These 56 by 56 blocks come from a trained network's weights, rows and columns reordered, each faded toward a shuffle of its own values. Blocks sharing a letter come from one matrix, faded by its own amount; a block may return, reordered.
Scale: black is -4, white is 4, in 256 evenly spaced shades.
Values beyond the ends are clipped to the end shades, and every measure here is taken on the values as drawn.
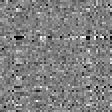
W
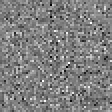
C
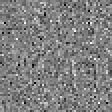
C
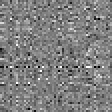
W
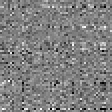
W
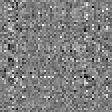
W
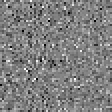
C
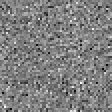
C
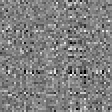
W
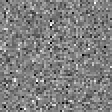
C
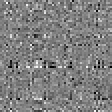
W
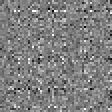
W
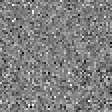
C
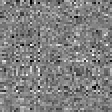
W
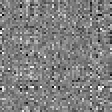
W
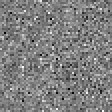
C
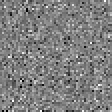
C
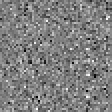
C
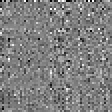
W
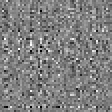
W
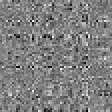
W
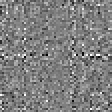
W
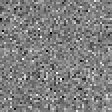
C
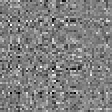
W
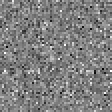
C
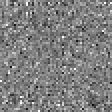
C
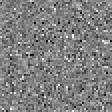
C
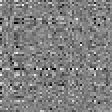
W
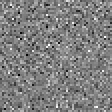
C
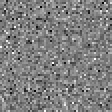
C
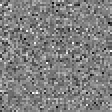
C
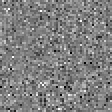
C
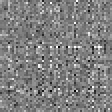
W
